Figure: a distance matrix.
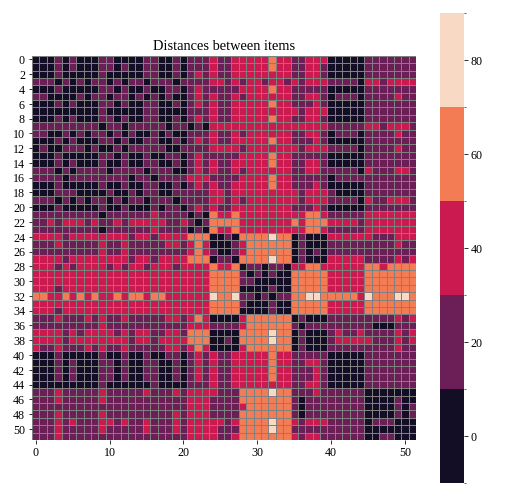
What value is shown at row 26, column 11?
20
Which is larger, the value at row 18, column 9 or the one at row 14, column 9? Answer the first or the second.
the second
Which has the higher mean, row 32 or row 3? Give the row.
32
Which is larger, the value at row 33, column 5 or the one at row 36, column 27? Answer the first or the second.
the first
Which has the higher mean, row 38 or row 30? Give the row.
30
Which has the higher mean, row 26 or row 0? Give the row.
26
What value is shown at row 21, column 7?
20
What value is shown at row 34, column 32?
20
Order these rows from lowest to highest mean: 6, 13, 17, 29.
13, 17, 6, 29
